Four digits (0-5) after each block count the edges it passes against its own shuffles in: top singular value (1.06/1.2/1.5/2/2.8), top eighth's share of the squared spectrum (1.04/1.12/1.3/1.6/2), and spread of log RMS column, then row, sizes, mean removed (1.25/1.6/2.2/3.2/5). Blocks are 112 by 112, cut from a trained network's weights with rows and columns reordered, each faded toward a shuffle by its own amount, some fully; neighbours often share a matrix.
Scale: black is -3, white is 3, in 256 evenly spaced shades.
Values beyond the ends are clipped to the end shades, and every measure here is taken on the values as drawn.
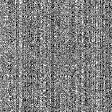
4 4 2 3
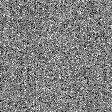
1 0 0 0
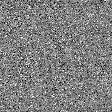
1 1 1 0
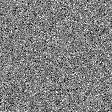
0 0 0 0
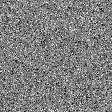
0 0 0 0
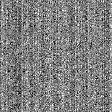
4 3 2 3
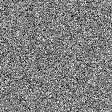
0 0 0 0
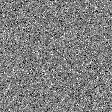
0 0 0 0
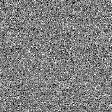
1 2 2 0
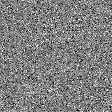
0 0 1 0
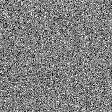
0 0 0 0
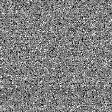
2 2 2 0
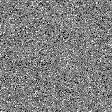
1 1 1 0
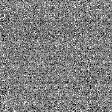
2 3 3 1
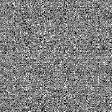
2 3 3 1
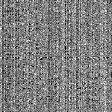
4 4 2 3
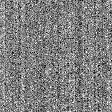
3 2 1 1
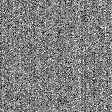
2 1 0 0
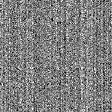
4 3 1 2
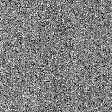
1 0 0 0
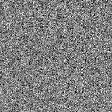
3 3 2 1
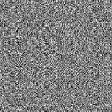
4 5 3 3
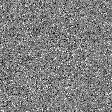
1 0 0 0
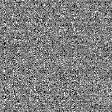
2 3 3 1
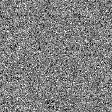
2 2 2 0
